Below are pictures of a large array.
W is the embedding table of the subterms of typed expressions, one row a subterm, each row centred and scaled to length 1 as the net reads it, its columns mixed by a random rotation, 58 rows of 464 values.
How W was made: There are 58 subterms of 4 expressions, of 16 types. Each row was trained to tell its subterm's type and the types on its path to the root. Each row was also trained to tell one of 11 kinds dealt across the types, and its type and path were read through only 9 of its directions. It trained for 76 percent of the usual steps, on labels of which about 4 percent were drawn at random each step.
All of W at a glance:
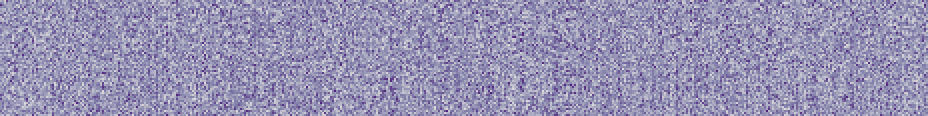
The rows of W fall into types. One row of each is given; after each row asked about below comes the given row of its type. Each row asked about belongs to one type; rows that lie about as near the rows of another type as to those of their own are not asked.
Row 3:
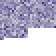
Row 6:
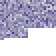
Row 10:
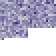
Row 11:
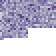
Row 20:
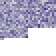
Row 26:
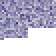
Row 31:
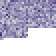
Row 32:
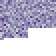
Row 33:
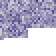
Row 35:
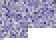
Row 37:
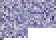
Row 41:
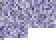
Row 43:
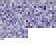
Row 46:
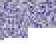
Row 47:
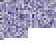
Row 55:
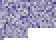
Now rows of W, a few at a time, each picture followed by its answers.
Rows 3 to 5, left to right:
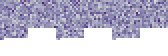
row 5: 10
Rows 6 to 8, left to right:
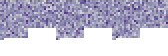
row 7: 47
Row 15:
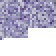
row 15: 47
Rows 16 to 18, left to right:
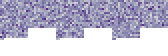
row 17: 43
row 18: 26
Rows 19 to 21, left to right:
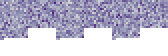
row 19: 20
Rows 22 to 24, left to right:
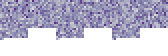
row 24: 20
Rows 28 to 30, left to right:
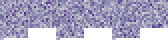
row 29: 43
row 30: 32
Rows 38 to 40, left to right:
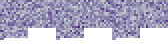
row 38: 47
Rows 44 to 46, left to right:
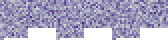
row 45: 32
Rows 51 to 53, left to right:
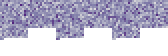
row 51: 10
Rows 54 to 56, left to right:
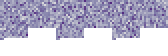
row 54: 10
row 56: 41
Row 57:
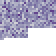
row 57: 35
